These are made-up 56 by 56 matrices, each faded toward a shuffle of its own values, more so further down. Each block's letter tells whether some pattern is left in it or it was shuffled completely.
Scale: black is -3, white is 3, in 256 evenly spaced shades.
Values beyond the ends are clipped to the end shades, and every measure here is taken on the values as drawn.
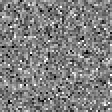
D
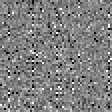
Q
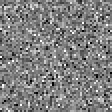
D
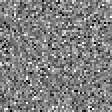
D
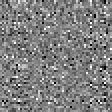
Q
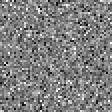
D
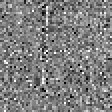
Q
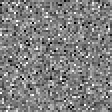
D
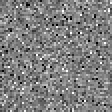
D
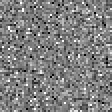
D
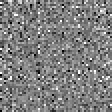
Q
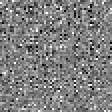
Q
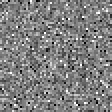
D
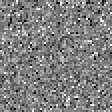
D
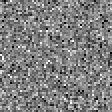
D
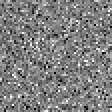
D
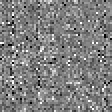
Q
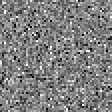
D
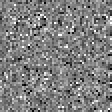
Q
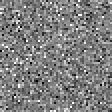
D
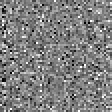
Q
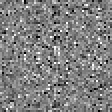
Q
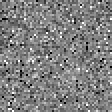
D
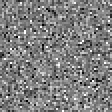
D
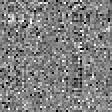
Q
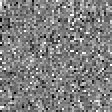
Q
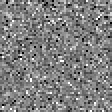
D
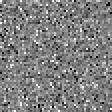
D
